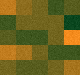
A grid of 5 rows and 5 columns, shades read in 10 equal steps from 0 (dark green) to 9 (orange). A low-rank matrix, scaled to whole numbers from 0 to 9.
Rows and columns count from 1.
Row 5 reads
4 3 3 4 6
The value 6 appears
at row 4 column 2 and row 5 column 5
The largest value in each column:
7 6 4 4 9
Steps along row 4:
down down down same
